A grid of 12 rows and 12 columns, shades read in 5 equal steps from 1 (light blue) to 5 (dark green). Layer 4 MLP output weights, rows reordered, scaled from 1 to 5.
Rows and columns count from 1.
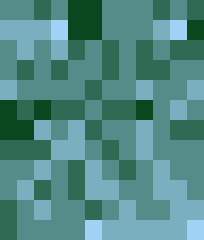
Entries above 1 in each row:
12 10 12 12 12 12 12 12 12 12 12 10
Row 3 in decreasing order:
4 4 4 4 4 3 3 3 3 3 2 2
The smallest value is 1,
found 4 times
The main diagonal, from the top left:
3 2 3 4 3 3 3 3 3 2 2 1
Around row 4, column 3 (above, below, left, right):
3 3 4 4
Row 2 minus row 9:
-1 -1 0 -2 1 3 0 -1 0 0 -2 2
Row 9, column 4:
3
